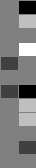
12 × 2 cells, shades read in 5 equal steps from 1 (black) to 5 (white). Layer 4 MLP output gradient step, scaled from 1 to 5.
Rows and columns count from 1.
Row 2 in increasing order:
3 4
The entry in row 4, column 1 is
3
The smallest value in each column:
2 1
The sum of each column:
34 36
